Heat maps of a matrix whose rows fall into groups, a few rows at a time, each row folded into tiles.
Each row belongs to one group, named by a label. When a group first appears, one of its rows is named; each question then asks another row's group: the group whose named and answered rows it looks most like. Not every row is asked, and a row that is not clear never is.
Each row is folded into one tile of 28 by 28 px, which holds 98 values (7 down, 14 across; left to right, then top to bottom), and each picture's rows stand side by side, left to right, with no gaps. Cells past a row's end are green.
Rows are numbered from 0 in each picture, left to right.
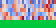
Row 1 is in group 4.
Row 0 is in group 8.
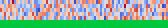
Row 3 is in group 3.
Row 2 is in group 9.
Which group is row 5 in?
4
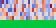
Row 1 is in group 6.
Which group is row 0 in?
8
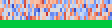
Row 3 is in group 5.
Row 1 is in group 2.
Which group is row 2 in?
9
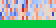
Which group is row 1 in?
4
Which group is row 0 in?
4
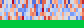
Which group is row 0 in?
9
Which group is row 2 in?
3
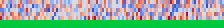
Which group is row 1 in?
5
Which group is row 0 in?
5
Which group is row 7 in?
5
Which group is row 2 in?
6
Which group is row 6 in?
5
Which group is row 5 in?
3
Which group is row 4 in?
3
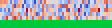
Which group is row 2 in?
9
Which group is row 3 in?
4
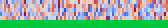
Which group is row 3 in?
9
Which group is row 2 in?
2
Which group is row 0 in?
6
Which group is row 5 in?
3
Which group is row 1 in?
6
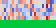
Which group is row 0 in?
9
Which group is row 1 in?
5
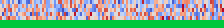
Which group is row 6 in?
8
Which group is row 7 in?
6
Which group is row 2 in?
2
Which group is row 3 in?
8
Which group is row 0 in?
6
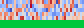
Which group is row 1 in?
2
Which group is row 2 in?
6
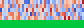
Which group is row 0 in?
5
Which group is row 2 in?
9
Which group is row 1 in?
6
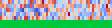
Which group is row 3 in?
6
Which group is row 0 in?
3
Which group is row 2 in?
9
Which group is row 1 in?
2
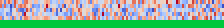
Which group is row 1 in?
5
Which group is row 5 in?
2
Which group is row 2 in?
4
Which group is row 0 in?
3
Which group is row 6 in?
3
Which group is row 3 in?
2
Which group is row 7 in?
2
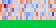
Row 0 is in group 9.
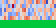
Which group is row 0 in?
4
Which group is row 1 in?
3
